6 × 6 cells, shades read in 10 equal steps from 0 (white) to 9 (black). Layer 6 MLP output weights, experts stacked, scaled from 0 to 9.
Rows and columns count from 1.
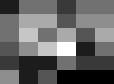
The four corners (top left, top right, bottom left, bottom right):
8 5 4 9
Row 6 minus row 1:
-4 3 1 2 4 4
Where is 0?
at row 4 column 4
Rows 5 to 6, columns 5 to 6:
7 7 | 9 9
